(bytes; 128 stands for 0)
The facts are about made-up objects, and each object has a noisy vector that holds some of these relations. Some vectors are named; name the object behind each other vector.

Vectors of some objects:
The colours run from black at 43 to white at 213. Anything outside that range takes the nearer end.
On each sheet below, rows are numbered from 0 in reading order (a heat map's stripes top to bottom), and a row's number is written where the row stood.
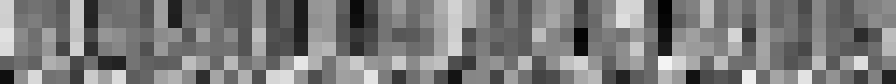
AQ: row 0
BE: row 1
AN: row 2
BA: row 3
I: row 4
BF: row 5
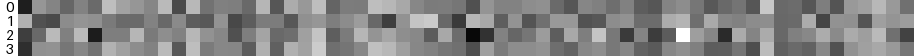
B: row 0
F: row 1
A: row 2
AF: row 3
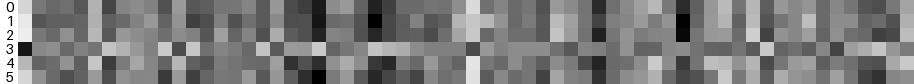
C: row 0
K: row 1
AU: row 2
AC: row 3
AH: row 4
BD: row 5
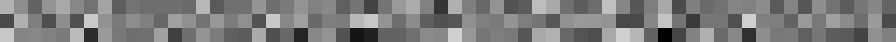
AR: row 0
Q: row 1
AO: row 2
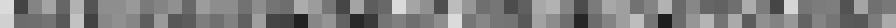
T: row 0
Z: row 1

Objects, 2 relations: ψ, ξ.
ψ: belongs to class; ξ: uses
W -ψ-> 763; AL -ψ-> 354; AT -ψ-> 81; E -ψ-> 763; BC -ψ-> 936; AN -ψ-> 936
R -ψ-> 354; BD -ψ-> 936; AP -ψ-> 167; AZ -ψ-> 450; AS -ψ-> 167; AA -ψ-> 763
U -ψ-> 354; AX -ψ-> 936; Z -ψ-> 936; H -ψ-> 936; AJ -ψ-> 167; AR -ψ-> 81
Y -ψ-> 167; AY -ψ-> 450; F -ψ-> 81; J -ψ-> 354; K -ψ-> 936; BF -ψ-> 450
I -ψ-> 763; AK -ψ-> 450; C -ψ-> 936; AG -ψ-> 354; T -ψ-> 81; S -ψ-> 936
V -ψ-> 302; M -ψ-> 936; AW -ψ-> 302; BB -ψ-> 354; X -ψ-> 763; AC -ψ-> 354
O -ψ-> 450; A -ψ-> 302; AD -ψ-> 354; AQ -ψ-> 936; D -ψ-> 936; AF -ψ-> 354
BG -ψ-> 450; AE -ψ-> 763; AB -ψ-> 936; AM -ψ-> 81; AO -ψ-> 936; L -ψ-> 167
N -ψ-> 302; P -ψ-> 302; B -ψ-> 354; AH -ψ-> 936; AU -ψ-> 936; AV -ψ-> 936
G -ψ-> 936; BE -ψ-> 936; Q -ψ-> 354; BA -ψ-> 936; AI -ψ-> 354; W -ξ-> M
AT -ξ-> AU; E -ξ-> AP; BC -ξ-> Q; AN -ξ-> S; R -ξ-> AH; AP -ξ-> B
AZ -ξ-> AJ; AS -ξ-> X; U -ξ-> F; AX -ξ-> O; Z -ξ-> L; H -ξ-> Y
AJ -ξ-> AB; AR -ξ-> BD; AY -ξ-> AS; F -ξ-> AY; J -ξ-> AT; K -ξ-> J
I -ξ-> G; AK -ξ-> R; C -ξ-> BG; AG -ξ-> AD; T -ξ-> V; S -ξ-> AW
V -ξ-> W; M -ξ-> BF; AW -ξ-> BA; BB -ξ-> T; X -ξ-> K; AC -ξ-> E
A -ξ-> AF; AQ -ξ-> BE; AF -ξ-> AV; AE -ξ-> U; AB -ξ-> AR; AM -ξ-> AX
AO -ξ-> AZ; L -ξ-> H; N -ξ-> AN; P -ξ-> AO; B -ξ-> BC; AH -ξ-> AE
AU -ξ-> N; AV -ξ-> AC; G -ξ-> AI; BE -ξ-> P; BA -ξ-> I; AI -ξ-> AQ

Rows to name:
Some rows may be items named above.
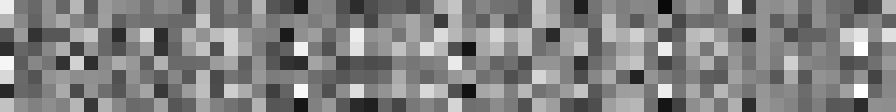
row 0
AU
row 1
AR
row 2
AP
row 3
E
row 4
M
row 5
AT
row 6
E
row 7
AB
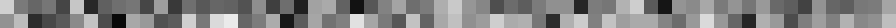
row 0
G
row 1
Y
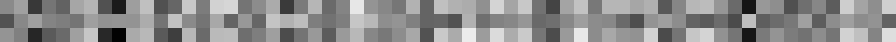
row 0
L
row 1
BB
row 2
AS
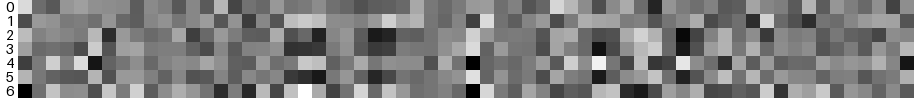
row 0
AT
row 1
AI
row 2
AO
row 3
AV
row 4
P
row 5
BC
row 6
AY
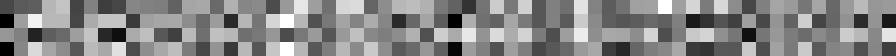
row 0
AE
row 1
AZ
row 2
AS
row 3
AK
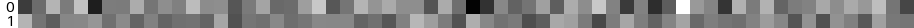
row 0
A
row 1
AM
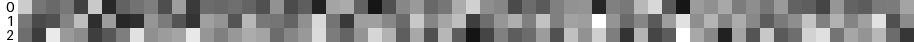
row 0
G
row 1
X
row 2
V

